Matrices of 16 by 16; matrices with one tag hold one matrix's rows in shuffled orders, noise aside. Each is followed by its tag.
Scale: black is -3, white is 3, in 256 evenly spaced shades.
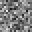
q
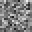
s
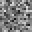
s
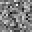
q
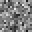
q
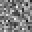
q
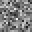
q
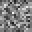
s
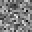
q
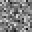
q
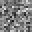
s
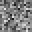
s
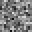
s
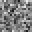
s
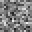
s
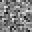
s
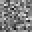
s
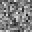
q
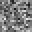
s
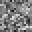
s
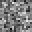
s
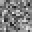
s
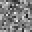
q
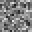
s
